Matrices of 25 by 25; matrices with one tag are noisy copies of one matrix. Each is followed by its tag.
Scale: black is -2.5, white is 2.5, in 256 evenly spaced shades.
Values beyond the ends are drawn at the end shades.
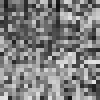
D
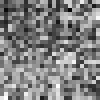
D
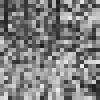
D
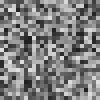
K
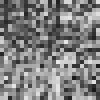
D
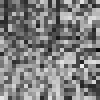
D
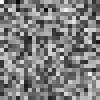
K
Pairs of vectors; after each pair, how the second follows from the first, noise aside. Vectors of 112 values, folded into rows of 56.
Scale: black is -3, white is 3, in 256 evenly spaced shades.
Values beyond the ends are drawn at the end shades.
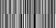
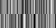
sign-scrambled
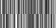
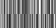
reversed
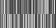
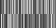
reversed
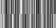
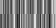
reversed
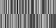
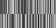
reversed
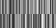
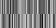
sign-scrambled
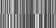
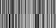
negated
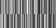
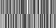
sign-scrambled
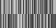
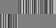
partly zeroed
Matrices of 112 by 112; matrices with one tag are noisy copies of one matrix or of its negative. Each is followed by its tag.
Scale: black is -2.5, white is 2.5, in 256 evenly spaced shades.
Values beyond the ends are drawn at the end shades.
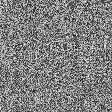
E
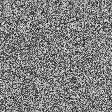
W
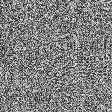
E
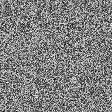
W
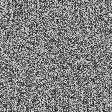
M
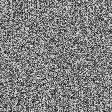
M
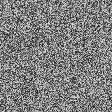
W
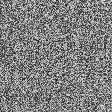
E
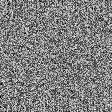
M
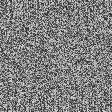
M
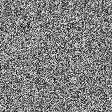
W
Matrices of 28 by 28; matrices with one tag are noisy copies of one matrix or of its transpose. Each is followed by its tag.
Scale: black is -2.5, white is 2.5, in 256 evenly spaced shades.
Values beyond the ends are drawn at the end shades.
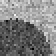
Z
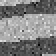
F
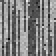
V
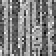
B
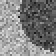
Z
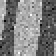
F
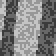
F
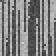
V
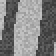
F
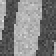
F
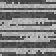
B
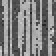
B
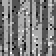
B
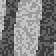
F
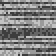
V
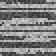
B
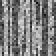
B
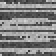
B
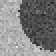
Z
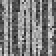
B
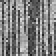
V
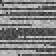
V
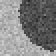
Z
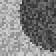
Z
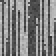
V
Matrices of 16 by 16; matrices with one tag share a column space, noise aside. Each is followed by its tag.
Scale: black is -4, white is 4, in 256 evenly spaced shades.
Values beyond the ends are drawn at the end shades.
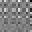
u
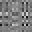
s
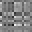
s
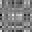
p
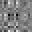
p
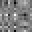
p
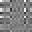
u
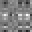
p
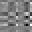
s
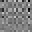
u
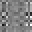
s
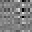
u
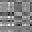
s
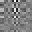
u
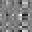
p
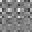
u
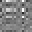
u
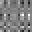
p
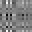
p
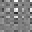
u
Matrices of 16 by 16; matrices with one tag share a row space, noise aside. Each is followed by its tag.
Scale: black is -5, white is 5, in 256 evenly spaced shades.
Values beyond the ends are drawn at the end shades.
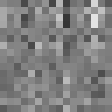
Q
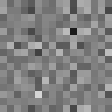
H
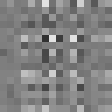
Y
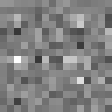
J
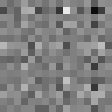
Q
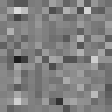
J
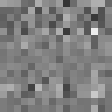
Q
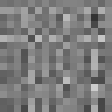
Q
